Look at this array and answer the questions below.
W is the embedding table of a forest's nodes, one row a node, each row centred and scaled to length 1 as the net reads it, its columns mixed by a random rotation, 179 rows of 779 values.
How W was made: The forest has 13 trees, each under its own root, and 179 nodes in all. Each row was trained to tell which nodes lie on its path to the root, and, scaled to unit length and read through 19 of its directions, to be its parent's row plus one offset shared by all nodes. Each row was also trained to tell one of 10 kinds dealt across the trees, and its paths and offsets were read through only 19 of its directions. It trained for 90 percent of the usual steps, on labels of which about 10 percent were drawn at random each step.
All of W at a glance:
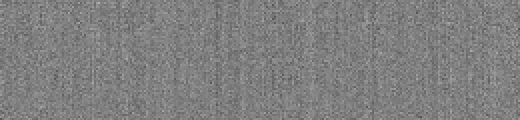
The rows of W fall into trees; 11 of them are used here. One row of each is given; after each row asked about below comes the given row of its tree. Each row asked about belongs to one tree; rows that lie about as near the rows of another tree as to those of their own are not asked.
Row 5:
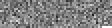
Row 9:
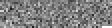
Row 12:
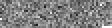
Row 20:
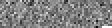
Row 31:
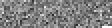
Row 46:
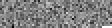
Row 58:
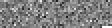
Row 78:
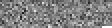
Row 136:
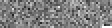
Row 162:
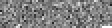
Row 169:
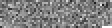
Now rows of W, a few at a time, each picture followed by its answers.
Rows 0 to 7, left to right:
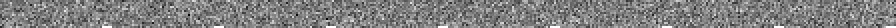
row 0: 169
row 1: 136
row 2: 46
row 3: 78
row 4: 5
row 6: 58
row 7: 12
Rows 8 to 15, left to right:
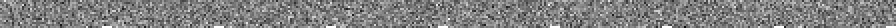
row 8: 46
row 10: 12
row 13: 58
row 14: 162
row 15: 169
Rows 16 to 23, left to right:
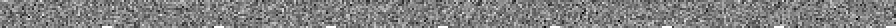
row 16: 31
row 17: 162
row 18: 46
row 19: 5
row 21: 78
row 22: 169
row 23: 46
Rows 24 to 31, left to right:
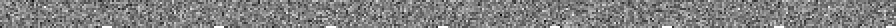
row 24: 169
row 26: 20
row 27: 58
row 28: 58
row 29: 9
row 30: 169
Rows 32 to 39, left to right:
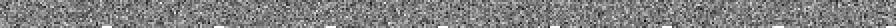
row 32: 58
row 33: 5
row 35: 5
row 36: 9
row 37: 169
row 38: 136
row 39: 78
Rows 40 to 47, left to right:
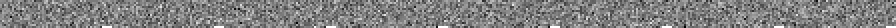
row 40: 46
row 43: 5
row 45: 20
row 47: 12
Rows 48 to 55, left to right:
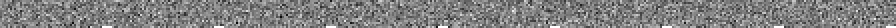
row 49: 58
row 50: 58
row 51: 78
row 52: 169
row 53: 78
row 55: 20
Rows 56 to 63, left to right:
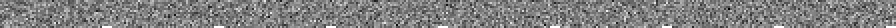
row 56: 9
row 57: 58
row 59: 46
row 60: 78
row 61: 12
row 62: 20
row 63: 46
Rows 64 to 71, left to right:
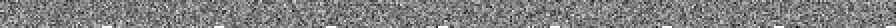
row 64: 12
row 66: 162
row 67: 78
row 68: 31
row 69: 9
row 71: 162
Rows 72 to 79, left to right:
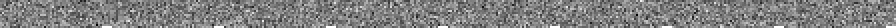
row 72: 58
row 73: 78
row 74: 169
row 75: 78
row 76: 12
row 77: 136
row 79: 20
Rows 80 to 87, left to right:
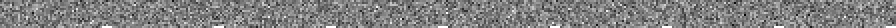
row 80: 20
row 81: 46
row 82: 169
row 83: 12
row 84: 169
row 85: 12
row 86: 46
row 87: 162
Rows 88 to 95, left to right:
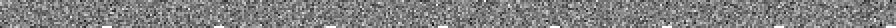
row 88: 169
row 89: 162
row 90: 162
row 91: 78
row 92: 162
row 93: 169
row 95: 58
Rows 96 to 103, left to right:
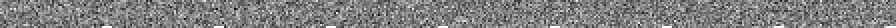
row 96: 31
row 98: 9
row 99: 162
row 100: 5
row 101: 12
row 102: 136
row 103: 162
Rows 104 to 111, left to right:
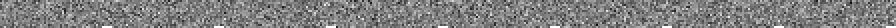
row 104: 46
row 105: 58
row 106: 12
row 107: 169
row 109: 12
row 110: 162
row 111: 12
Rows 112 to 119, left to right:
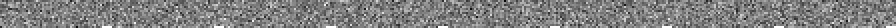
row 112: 169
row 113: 12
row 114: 46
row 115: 58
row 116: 78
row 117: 12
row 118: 46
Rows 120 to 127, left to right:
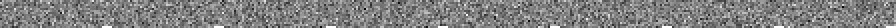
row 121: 12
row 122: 20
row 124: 20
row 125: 20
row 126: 169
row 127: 46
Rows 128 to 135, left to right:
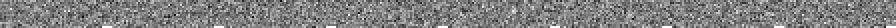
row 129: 58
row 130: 78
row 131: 9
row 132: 169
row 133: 46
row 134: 20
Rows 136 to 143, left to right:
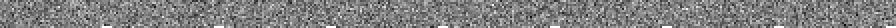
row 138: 46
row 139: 20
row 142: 58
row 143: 46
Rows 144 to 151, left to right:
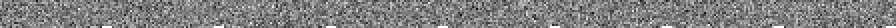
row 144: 78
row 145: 136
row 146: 9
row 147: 78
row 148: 136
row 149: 20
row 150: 162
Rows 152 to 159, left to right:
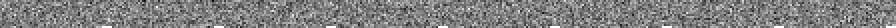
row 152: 12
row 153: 169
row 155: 162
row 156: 78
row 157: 46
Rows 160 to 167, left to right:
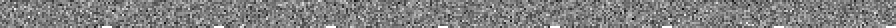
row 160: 5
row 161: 162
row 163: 169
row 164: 31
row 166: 9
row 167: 12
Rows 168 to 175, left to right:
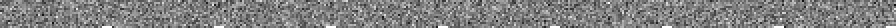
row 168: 162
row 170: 162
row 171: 20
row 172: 20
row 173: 5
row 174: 46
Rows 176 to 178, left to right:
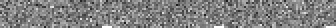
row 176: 58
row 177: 12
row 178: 162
